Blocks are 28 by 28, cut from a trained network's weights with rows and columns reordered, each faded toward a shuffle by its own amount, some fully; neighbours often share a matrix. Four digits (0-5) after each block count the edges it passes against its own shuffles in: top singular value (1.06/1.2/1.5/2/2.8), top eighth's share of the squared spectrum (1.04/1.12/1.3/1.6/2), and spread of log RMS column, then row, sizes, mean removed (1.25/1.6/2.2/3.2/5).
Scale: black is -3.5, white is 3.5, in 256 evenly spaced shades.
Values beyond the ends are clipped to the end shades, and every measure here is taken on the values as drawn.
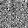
1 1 0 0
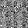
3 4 1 1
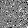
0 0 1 0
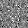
2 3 1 0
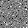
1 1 0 0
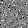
0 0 0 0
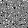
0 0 0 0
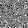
1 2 0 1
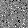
0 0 0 0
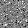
1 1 0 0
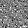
2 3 0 1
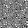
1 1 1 0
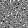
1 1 0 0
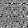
3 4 1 2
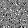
2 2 0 1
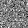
0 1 0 0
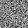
1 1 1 0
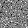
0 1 0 0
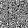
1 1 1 0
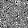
0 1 1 0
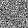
2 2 0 0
